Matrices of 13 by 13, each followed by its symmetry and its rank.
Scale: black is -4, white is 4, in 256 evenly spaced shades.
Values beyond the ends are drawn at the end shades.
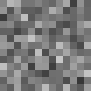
neither, full rank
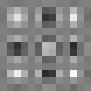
symmetric, rank one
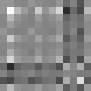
symmetric, rank two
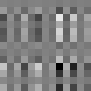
neither, rank one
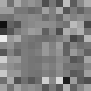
neither, rank two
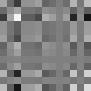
symmetric, rank one
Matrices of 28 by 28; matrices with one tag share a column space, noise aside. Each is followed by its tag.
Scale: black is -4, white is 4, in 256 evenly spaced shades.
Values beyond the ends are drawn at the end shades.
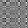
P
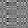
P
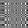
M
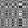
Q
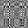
Q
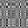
Q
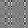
P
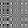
M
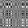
Q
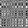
Q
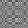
P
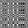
M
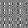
M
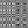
M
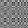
P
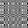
M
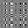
M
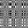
Q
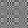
P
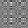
P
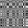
Q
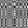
Q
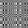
M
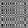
M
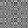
P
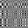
Q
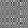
P
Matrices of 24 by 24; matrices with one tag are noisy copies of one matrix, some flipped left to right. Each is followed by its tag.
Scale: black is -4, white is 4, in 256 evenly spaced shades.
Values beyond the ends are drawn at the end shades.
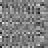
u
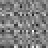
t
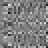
u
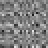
t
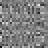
u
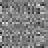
u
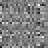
u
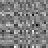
t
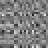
t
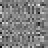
u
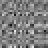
t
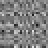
t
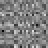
t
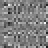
u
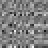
t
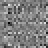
u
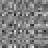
t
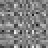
t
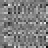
u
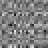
t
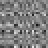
t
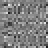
u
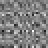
t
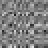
t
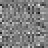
u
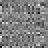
u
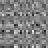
t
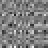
t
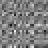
t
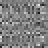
u
